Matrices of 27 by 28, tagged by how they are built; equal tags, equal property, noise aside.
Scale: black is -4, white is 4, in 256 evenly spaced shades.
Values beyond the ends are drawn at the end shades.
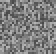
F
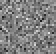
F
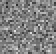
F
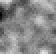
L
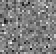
F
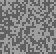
F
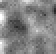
L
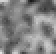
L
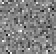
F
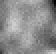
L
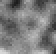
L
